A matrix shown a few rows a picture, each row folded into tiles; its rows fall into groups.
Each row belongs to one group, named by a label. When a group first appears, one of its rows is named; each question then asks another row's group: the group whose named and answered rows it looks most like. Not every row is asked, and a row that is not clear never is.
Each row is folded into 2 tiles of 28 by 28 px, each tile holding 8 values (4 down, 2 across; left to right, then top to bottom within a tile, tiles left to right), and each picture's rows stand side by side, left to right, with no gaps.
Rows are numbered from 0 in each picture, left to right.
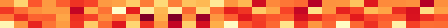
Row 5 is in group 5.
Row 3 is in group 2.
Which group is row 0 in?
5
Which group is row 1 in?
5
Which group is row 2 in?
2
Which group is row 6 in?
5
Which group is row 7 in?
5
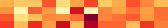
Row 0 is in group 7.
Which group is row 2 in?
2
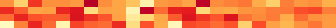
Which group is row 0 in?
5
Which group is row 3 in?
5
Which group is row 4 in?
2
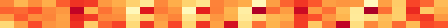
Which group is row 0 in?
5
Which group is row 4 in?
7
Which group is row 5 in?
5
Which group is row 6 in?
7
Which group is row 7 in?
2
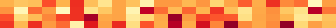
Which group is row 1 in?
2
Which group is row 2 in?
7
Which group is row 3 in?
2
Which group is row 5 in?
7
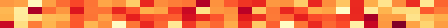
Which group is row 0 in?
7
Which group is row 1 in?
5
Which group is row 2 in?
5
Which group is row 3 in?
5
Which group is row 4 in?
5
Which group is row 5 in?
5
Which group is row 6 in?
2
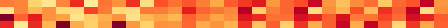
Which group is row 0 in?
2
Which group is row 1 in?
7
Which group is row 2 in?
7
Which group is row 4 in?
5
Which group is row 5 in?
5
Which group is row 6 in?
2
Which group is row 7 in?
5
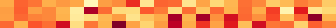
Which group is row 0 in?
2
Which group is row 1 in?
7
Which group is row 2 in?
7
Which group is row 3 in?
2
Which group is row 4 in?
2
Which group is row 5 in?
2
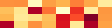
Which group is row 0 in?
7
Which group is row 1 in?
2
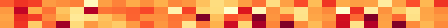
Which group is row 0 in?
5
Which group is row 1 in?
7
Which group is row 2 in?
5
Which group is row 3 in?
2
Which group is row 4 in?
2
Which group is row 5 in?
7
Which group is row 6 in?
2
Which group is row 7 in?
7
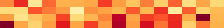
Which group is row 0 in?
7
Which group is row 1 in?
7
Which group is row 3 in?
2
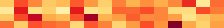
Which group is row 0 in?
2
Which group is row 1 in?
2
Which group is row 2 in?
5
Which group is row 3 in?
7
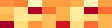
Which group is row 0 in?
7
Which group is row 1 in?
7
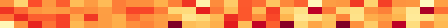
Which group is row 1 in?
2
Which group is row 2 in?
5
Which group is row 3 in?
7
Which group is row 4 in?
2
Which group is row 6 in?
7
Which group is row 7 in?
7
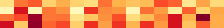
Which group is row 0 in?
2
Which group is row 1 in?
7
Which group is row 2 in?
7
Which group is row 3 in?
2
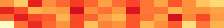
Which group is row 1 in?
5
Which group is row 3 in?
2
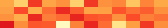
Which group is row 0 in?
2
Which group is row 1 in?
5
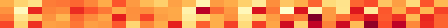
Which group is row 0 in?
7
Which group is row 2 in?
2
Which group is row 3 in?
7
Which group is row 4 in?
7
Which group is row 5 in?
2
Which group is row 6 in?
2
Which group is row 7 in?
2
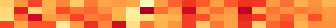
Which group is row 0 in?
2
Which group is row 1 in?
5
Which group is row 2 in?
7
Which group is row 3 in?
5
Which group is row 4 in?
5
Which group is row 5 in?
2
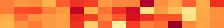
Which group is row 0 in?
5
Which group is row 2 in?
5
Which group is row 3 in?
7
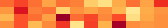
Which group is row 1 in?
2
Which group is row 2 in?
7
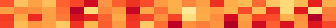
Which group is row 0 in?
2
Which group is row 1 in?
5
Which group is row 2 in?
5
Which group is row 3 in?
7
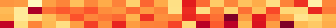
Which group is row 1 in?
5
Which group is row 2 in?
2
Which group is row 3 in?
2
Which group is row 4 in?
2
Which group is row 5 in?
7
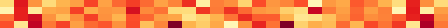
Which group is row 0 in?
2
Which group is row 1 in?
2
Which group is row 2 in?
5
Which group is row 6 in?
2
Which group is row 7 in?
2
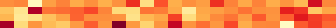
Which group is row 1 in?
5
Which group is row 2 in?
7
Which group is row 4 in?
2
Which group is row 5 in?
5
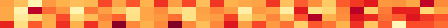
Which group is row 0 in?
7
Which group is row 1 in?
7
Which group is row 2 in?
7
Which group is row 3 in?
7
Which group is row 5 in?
2
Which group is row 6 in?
5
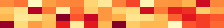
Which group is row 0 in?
7
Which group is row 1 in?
2
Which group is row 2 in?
7
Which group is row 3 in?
5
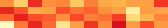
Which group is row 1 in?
5
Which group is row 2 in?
7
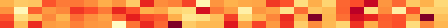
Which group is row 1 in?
5
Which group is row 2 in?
5
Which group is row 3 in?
7
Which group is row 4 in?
7
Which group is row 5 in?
2
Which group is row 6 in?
5
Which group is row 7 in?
2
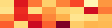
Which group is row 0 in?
2
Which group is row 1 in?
7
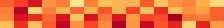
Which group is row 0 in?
5
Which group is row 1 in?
2
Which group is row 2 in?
2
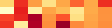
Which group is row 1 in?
7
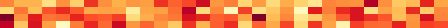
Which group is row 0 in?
2
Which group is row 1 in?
5
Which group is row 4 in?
2
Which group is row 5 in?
7
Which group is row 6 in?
5
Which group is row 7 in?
2
